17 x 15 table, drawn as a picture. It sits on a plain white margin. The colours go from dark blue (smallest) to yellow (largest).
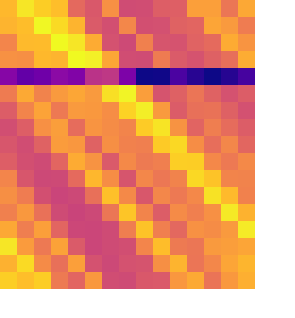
Average level on the scale: 70%. Slope: none. Histogram: skewed, a long tail of low values. Odd lines: row 5.
